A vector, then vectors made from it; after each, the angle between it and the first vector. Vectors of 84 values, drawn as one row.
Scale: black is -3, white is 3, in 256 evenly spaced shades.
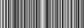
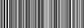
partly opposed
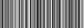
orthogonal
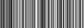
partly opposed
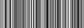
partly aligned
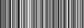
orthogonal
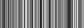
orthogonal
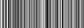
nearly parallel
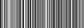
partly opposed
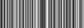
nearly opposite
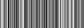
partly aligned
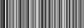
partly opposed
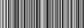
nearly parallel
